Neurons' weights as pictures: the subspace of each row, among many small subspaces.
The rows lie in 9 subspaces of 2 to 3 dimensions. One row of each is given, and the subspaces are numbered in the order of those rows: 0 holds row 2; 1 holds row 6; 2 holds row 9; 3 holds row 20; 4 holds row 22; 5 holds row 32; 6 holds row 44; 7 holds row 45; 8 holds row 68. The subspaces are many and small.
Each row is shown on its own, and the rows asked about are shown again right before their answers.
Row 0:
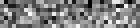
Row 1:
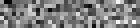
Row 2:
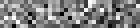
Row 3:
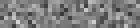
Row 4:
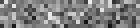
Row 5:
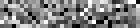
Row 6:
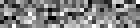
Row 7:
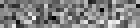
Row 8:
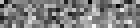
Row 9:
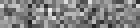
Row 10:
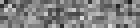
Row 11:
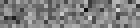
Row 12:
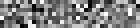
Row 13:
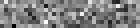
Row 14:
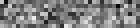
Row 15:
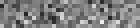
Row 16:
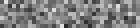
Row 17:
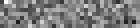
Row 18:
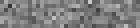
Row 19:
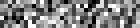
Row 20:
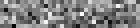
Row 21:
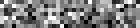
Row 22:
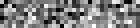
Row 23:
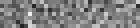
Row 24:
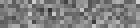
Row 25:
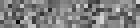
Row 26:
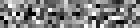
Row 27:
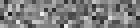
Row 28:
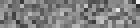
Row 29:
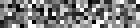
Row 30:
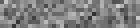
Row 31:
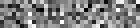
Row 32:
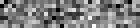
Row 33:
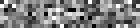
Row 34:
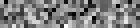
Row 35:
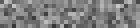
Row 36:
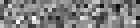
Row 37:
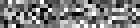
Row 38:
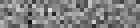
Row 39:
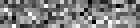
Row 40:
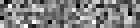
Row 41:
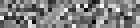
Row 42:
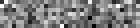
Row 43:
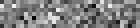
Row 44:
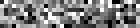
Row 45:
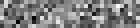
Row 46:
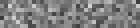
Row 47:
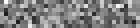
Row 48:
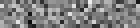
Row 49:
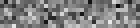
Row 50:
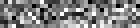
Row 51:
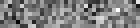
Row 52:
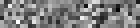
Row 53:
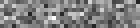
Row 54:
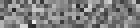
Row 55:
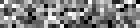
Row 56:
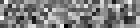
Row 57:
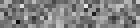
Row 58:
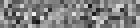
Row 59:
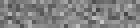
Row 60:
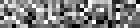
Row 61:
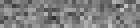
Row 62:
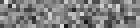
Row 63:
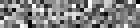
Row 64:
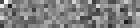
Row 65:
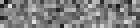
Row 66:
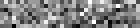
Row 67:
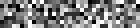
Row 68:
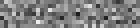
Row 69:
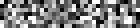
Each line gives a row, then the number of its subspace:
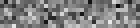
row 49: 7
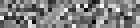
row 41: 0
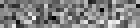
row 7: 0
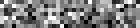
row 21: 1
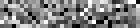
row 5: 3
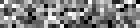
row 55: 1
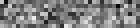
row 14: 6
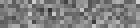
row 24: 2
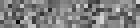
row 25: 7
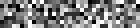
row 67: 2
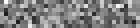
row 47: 8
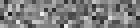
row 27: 6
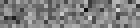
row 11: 6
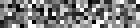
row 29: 2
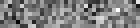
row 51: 3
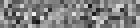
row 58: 8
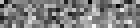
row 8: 4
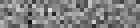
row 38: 2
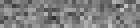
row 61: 1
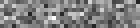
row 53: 1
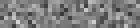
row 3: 0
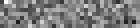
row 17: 8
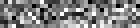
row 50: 8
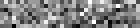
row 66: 3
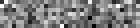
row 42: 4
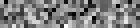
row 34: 6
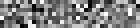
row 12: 5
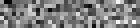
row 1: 8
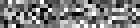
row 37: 8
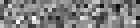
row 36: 7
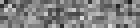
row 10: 5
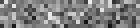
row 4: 0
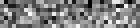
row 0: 8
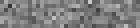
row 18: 5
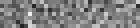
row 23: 4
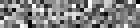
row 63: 5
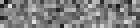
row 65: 5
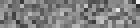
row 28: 3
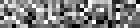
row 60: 6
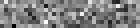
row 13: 7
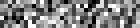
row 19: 6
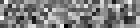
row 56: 6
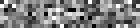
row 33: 5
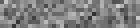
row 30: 7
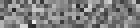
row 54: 5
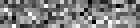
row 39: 3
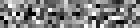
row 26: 8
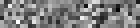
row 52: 7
